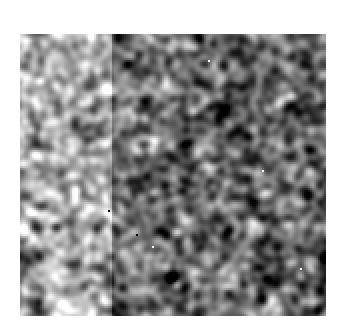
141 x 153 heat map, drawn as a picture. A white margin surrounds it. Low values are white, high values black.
Histogram: bell-shaped. Stripes: none. Lone odd cells: 6, 2 higher and 4 lower than their neighbours. Seam: vertical, 30% of the way across, the right part higher. Average level on the scale: 50%. Grain: blotchy.
